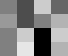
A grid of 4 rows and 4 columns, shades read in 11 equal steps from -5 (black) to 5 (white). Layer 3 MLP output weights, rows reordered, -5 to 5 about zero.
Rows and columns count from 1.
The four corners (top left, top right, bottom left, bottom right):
0 -1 0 2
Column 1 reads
0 1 0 0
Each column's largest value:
1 4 3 3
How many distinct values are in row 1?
4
